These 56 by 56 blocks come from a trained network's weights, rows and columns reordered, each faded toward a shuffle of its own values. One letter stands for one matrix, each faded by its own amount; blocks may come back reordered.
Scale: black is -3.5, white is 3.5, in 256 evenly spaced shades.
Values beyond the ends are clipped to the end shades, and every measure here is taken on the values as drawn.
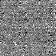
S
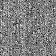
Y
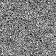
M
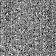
Y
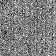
Y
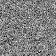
M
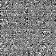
S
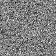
M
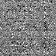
S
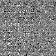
S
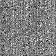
Y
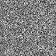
M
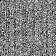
Y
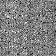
Y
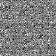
S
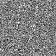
M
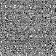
S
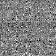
S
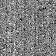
Y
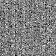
Y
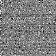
S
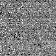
S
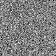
M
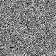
M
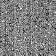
Y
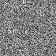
M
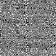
S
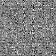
S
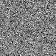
M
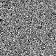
M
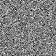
M
